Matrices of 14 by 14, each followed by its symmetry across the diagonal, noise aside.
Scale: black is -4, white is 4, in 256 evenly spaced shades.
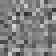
antisymmetric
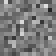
neither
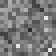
symmetric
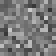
symmetric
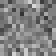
neither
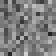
neither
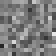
neither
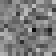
neither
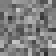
antisymmetric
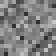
symmetric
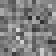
antisymmetric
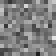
antisymmetric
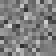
antisymmetric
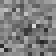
neither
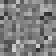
antisymmetric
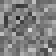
symmetric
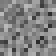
symmetric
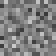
antisymmetric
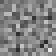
symmetric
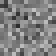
symmetric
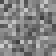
symmetric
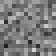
neither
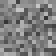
neither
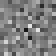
antisymmetric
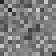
symmetric
